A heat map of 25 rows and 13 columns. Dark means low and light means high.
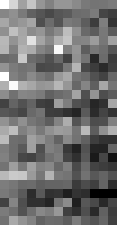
Horizontal stripes repeat 5 times down the table. There is an overall slope up to the top left. No single row or column stands out from its neighbours. The ninth with the highest average is the top left. The bottom right is the ninth with the lowest average. Neither half mirrors the other.
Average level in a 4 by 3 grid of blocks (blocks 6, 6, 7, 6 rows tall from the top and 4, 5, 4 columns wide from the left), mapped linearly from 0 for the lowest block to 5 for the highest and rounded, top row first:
532
431
321
310
